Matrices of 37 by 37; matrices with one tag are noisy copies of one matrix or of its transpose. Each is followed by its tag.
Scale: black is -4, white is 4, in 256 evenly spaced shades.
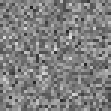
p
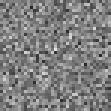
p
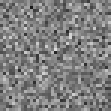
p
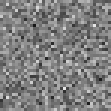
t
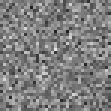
p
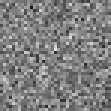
p
